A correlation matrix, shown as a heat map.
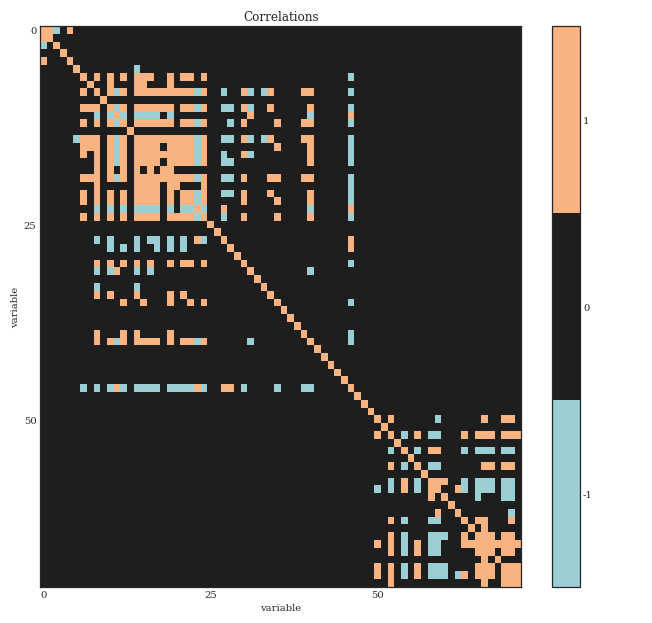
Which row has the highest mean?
19
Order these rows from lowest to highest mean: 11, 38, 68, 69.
11, 38, 68, 69
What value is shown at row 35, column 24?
1
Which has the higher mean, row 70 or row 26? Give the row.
70
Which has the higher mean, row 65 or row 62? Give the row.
65
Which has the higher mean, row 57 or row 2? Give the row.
57
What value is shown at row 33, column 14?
-1
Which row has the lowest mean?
46
